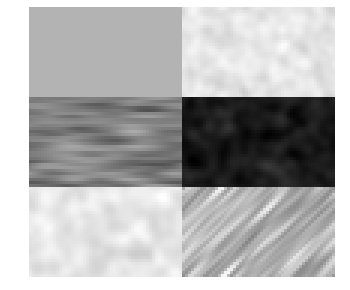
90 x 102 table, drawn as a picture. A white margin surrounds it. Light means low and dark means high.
The table splits into 3 rows of 2 panels. Panel 1,1: low, flat. Panel 1,2: very low, blotchy, faint in contrast. Panel 2,1: middling, streaked across. Panel 2,2: very high, blotchy, faint in contrast. Panel 3,1: very low, blotchy, faint in contrast. Panel 3,2: low, slanting up to the right.
